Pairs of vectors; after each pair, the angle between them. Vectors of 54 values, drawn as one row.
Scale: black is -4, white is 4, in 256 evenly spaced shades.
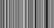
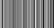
partly opposed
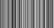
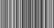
nearly opposite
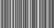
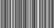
nearly parallel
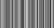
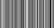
nearly parallel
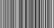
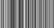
partly aligned
